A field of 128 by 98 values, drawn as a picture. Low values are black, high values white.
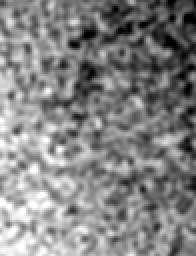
Mirror symmetry: none. Lone odd cells: none. Slope: up to the bottom left. Ninth with the lowest average: top right. Grain: blotchy. Ninth with the highest average: bottom left.
